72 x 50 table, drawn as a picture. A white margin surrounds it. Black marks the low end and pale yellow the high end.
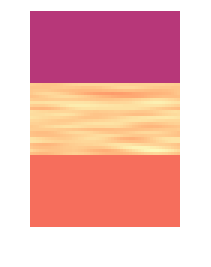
It is made of 3 by 1 panels. Panel 1,1: middling, flat. Panel 2,1: very high, streaked across, faint in contrast. Panel 3,1: high, flat.
